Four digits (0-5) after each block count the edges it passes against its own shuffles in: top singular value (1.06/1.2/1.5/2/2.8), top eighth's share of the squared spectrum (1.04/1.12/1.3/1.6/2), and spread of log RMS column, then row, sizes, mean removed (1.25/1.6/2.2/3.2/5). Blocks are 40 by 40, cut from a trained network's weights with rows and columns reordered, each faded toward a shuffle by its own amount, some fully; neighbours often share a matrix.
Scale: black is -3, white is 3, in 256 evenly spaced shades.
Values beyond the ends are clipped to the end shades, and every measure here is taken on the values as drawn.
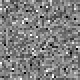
0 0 0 0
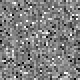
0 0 0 0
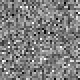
2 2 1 0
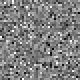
0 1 0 0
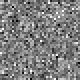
1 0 0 0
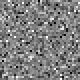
2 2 0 1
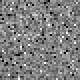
1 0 0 0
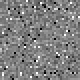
0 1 0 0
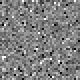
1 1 0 0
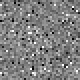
0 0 0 0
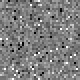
0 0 0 0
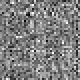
3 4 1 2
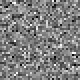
2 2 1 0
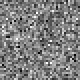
1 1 0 0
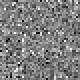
2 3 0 1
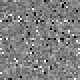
1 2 0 1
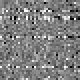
3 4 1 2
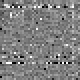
3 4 0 2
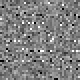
2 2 0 1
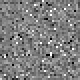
1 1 0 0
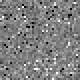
0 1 0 0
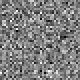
4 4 2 2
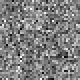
3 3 1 1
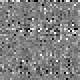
2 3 0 2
